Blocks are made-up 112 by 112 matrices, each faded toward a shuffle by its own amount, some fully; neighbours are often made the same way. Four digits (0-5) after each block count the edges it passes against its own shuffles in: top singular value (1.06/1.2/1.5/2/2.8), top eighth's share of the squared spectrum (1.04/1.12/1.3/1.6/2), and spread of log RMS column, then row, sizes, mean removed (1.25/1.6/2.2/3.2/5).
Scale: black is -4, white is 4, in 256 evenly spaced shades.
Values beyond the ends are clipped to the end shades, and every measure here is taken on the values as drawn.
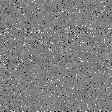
2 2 0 2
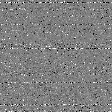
3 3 1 3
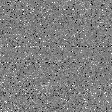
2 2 0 2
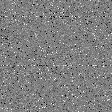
2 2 0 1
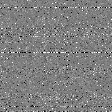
3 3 1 3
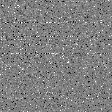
2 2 1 2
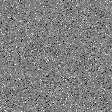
0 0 0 0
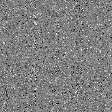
1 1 2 0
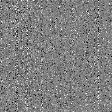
2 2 3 0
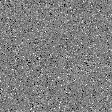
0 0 1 0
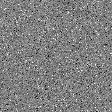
0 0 1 0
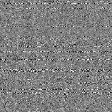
3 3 0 4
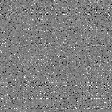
4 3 1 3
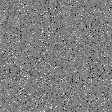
3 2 0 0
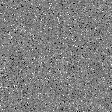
2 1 0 0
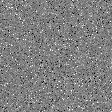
1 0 0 0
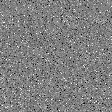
2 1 0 0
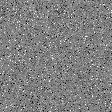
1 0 0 0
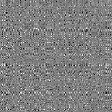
5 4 3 3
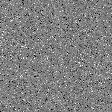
2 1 0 0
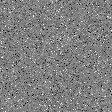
0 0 0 0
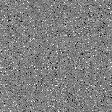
3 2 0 1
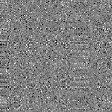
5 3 2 3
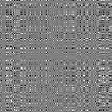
5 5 4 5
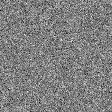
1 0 0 0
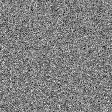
3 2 0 0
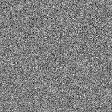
3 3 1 1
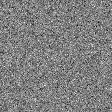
0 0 0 0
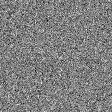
0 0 0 0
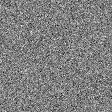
0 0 0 0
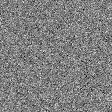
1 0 0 0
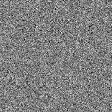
3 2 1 1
